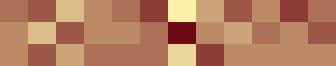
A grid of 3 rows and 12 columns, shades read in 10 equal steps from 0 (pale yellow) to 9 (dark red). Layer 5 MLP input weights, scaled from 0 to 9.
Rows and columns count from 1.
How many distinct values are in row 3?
6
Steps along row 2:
down up down same up up down down up down up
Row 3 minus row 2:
0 4 -3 1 1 0 -8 3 1 -1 0 -2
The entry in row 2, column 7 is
9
